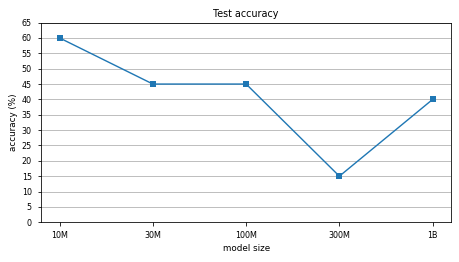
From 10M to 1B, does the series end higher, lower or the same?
lower
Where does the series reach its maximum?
10M
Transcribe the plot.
Title: Test accuracy
x-axis: model size, ticks 10M 30M 100M 300M 1B
y-axis: accuracy (%), ticks 0 5 10 15 20 25 30 35 40 45 50 55 60 65
Values:
60 45 45 15 40
